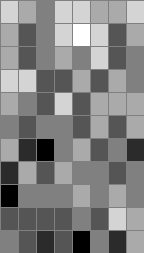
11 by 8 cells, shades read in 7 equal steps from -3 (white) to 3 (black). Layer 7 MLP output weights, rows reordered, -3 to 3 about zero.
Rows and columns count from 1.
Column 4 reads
-2 -2 -1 1 -2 0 0 -1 0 1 1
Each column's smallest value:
-2 -2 0 -2 -3 -2 -2 -2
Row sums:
-11 -7 -2 -3 -4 1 6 2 1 2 8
